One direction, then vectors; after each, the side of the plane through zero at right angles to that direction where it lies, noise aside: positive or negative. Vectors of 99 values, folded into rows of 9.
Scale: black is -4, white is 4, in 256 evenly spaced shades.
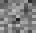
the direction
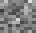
negative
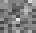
negative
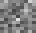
negative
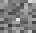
negative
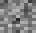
positive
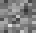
positive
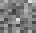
negative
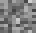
negative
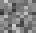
negative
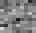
positive
